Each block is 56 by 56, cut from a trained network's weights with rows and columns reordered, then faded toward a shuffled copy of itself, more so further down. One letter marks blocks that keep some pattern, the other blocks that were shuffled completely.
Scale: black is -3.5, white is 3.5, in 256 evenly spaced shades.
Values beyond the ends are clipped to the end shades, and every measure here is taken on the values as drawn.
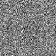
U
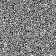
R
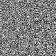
U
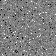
R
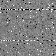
U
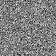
R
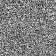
R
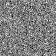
R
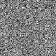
U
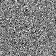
R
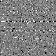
U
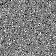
R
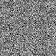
U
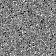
R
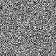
U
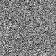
U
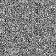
U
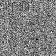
U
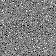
R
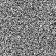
U
